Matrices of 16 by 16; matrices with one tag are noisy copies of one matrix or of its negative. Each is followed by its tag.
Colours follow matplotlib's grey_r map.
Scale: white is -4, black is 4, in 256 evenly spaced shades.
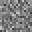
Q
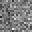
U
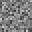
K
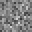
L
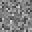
K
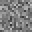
Q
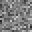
U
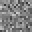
Q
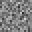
K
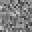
Q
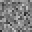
L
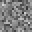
L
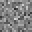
L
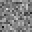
L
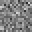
Q
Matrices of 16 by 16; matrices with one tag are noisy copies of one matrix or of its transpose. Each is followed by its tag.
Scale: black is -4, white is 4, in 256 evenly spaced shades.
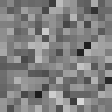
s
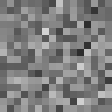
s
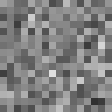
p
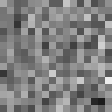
p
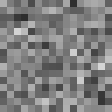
p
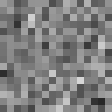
p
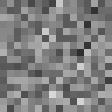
s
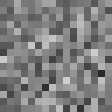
s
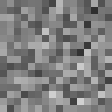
s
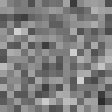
p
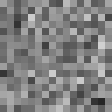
p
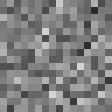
s
